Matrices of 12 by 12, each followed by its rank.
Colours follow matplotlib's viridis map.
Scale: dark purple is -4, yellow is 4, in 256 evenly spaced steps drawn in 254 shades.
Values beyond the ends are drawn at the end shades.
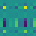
one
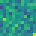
full rank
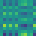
one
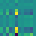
one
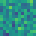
full rank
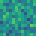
full rank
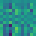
two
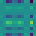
one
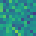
full rank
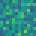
full rank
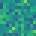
full rank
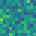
full rank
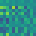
two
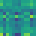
two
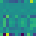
two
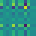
one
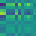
one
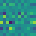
two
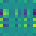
one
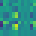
two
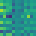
two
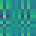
one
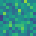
full rank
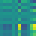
one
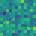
full rank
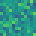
full rank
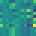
two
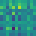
two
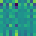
two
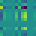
one
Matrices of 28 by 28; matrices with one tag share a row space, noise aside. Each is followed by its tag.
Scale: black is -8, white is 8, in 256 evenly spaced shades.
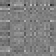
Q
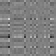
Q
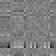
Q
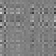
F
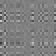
F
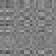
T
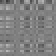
T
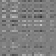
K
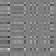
Q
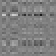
K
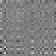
F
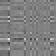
Q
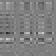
T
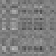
K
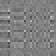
Q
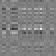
K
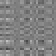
T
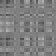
T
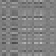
K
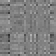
Q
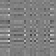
Q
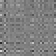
F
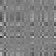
F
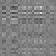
K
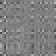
F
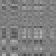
K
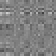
T
